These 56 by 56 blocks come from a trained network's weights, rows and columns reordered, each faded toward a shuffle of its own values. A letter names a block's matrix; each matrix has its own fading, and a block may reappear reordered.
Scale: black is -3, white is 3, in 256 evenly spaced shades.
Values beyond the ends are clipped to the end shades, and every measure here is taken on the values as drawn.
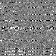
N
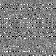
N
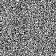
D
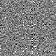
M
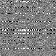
N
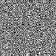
M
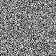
D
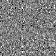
M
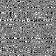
N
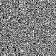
M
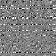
N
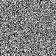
D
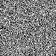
D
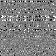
N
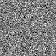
M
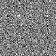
M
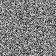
D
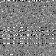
N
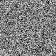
D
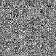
M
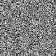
M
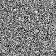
D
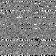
N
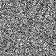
D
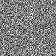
M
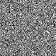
M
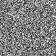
D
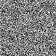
D
